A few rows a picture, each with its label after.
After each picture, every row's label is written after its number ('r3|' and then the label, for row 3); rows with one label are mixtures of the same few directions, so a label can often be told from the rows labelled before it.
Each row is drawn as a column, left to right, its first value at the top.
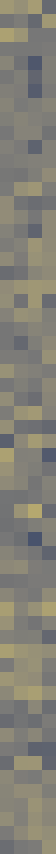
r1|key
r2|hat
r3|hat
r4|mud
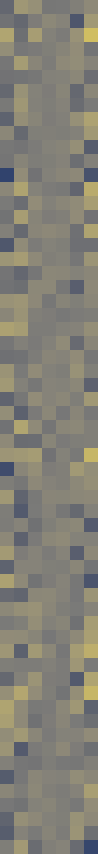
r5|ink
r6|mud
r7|key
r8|mud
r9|hat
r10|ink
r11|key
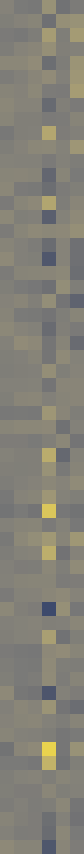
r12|mud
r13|hat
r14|hat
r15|mud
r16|mud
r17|hat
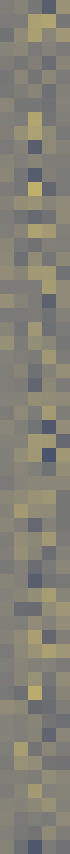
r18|hat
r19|mud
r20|key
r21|mud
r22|key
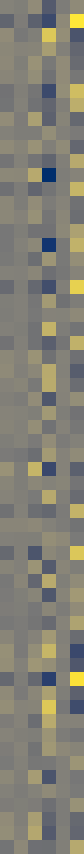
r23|ink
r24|key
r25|ink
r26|ink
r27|hat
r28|ink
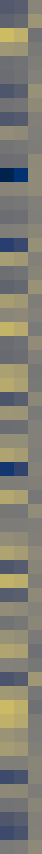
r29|ink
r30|ink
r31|ink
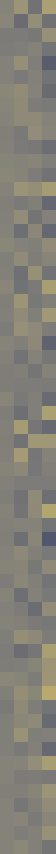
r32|ink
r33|mud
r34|key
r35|hat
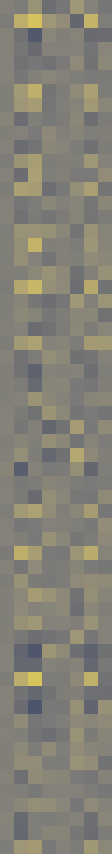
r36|ink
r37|ink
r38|ink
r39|mud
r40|mud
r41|mud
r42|ink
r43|hat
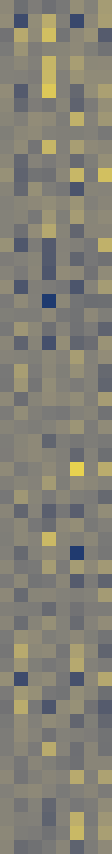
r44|ink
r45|ink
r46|key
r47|hat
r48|hat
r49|ink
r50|hat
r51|ink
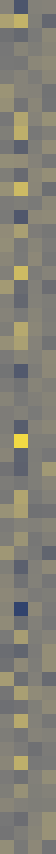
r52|ink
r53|key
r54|mud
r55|ink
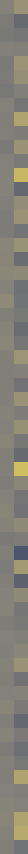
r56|hat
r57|ink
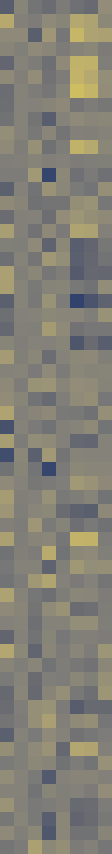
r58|mud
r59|key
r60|key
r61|ink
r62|mud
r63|hat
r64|hat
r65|hat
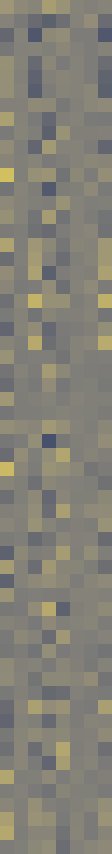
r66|ink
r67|mud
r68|hat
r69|key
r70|mud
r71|ink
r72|ink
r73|hat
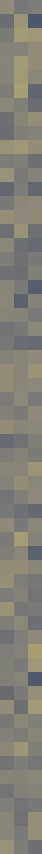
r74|key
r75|hat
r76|ink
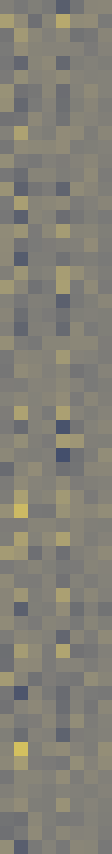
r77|ink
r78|mud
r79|ink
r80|hat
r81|mud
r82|key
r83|ink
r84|mud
